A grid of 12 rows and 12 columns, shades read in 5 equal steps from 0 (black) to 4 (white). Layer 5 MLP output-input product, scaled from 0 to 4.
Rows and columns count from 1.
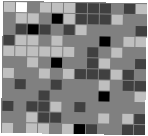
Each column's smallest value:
1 1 0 1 0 1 0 1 0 2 1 1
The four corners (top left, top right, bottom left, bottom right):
3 3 3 1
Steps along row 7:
down same up down up down same same up down up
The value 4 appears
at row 1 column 2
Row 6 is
2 2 3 2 0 2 2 1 3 2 2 1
